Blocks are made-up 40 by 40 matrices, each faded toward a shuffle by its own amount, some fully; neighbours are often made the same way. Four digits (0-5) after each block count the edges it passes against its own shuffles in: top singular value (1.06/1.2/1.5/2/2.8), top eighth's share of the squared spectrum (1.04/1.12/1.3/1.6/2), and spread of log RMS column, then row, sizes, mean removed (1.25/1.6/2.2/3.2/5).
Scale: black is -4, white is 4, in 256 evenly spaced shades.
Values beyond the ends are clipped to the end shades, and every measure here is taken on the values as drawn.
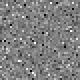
1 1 0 0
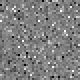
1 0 0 0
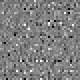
3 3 1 1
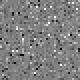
0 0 0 0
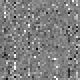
2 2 2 0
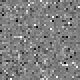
0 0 0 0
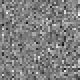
1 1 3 0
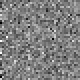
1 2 2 0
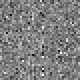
1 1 2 0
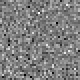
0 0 0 0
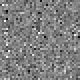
1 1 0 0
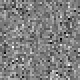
1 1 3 0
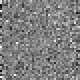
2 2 2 0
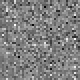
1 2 2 0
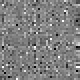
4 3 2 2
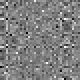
4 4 2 1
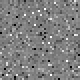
1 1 0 0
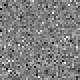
1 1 0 0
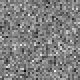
0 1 0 0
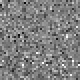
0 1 0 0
